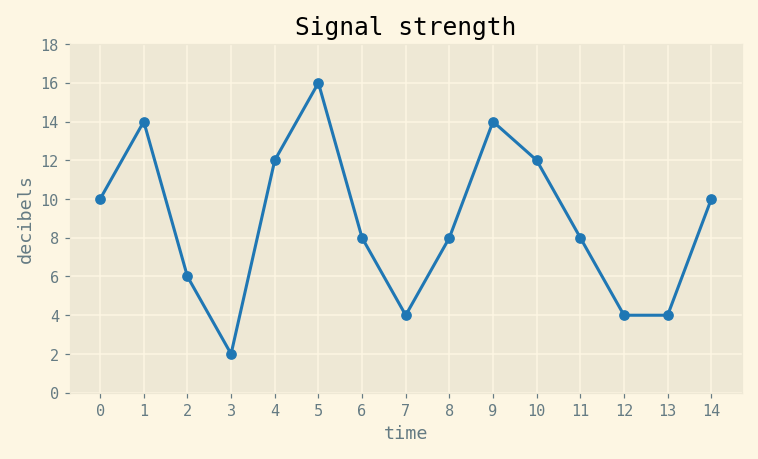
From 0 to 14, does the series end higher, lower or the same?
the same
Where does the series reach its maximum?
5
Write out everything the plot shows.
Title: Signal strength
x-axis: time, ticks 0 1 2 3 4 5 6 7 8 9 10 11 12 13 14
y-axis: decibels, ticks 0 2 4 6 8 10 12 14 16 18
Values:
10 14 6 2 12 16 8 4 8 14 12 8 4 4 10
